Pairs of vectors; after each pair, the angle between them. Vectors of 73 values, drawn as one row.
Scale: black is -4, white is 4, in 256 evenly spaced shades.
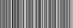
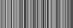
nearly opposite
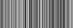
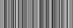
orthogonal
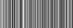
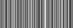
orthogonal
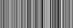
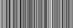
orthogonal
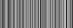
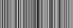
orthogonal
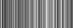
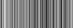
nearly opposite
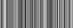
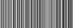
orthogonal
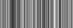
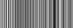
partly opposed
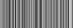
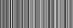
orthogonal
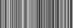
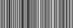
nearly opposite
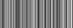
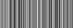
orthogonal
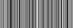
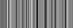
partly opposed
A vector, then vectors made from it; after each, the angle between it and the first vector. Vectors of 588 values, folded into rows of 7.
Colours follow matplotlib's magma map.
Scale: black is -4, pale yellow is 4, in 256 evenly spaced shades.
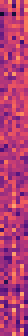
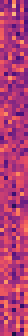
nearly opposite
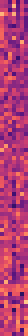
nearly opposite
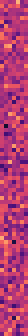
orthogonal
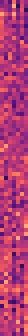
nearly opposite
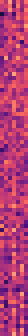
nearly parallel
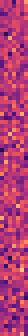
partly aligned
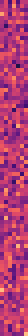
partly opposed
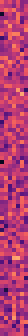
partly aligned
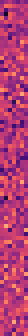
orthogonal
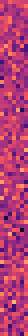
orthogonal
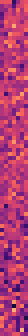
partly aligned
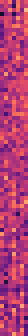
nearly parallel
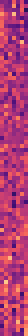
nearly opposite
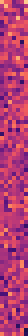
partly aligned
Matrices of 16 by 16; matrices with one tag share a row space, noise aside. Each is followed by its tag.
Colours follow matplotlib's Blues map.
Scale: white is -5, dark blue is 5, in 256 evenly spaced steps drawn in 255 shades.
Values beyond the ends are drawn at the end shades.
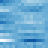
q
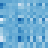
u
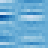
q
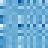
u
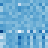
u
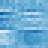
q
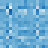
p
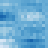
q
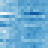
q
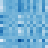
u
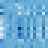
u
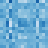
p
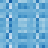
p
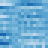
q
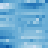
q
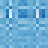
p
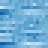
q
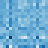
p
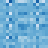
p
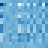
u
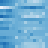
q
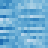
q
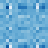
p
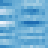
q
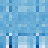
p
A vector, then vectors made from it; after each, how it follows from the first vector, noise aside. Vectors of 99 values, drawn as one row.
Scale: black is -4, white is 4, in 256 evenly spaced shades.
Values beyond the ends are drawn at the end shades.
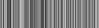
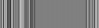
partly zeroed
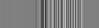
partly zeroed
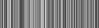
negated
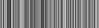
copied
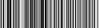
scaled up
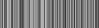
negated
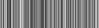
copied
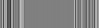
partly zeroed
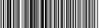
scaled up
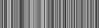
negated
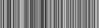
copied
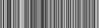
copied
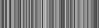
sign-scrambled
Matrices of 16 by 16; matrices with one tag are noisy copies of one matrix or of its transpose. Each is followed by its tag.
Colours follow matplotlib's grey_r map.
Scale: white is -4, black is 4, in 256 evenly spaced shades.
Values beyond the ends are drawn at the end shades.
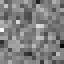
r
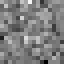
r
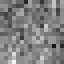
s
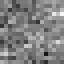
s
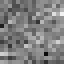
s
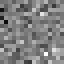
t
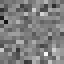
t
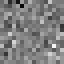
t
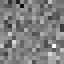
t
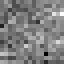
s
